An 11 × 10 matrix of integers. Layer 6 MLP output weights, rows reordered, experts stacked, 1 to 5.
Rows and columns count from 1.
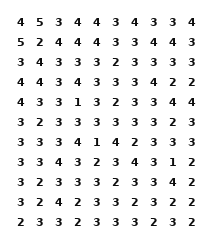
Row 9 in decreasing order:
4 3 3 3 3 3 3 2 2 2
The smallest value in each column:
2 2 3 1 1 2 2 2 1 2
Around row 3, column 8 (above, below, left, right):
4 4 3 3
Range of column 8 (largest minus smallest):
2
